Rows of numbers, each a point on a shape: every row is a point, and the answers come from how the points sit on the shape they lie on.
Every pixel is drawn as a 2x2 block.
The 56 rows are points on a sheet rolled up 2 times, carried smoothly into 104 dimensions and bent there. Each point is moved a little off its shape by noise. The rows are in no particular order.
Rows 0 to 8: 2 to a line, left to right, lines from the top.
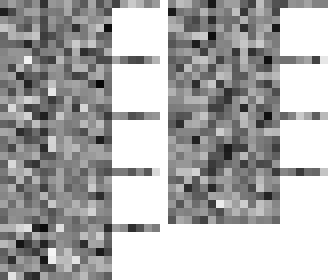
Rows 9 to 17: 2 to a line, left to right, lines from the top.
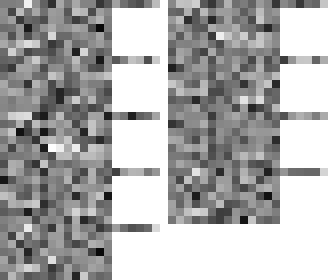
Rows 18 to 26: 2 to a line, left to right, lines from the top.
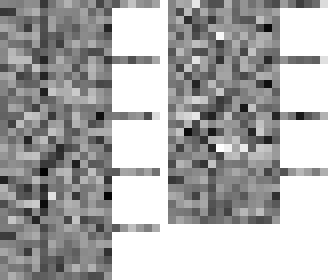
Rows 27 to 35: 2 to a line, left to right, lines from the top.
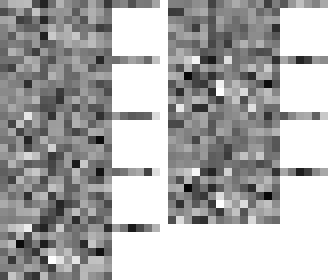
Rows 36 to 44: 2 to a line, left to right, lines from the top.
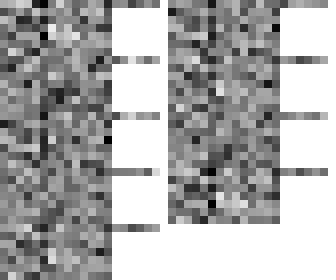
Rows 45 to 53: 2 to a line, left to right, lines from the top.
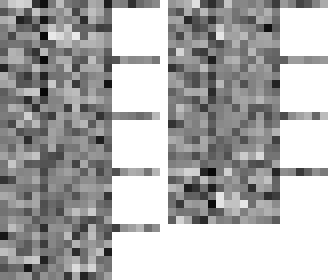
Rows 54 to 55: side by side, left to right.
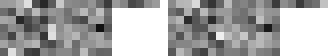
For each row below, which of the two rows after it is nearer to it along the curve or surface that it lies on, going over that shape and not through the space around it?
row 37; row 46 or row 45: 45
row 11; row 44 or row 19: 19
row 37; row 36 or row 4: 36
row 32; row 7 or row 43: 7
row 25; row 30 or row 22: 22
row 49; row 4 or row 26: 26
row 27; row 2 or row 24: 2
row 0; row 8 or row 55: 8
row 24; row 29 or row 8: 8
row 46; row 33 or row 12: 33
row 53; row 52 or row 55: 52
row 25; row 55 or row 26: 26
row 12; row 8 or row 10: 8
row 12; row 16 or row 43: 43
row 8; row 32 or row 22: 22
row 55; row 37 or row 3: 3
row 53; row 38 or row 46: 38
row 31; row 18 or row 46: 46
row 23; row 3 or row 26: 3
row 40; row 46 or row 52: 52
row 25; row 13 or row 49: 49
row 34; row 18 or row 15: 15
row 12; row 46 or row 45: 45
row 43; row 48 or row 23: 23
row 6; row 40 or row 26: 26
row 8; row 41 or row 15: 15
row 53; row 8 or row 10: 8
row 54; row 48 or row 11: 48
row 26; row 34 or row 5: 5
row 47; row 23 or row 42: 23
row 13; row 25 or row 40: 40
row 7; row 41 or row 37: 41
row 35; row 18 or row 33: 33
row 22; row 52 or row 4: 4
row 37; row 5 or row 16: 5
